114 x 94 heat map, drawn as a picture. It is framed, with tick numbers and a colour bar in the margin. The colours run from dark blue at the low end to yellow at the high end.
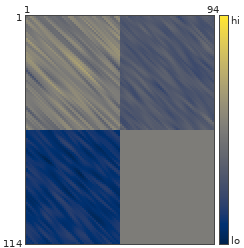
The table splits into 2 rows of 2 panels. Panel 1,1: middling, slanting down to the right. Panel 1,2: low, slanting down to the right, faint in contrast. Panel 2,1: very low, slanting down to the right, faint in contrast. Panel 2,2: middling, flat.
